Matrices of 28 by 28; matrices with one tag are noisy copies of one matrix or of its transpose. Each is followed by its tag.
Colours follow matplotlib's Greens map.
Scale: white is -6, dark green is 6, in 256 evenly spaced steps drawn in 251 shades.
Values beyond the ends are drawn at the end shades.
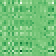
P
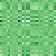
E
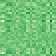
P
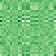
E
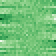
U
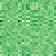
E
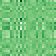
E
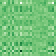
P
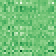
P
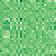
E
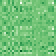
P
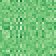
E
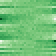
U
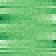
U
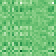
P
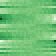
U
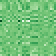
E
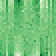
U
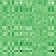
P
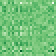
P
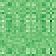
P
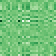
E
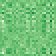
P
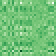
P
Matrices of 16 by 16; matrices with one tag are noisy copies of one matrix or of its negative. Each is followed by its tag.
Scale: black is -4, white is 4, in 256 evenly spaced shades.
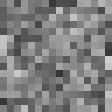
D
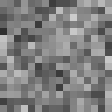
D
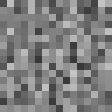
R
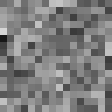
D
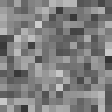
D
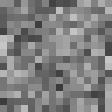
D
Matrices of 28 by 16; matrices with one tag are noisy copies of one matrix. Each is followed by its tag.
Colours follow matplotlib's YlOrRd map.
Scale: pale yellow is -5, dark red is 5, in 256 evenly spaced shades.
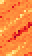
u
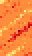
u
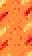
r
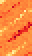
u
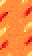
r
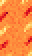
r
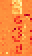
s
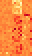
s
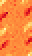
r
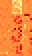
s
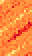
u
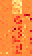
s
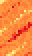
u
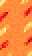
r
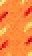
r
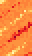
u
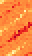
u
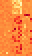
s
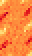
r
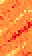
u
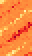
u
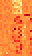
s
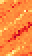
u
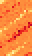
u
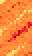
u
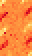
r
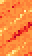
u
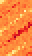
u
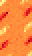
r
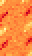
r
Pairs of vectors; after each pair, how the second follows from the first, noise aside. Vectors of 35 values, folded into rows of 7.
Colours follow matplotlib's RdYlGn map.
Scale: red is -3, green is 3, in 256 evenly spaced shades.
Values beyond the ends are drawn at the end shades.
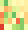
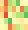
wrapped around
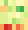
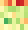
reversed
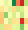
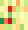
wrapped around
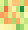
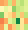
wrapped around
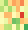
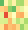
reversed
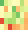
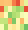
reversed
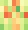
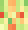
reversed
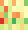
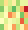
reversed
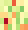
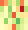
reversed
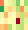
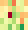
wrapped around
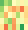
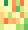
reversed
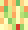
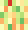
reversed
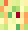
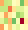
wrapped around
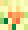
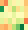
wrapped around
